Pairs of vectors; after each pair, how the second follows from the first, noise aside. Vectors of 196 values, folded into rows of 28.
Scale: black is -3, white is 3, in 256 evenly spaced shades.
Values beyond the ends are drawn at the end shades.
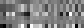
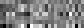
copied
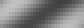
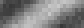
negated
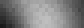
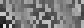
sign-scrambled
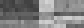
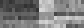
copied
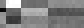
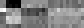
negated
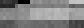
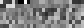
sign-scrambled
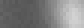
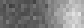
copied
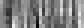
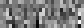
sign-scrambled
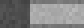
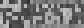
sign-scrambled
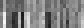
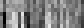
negated
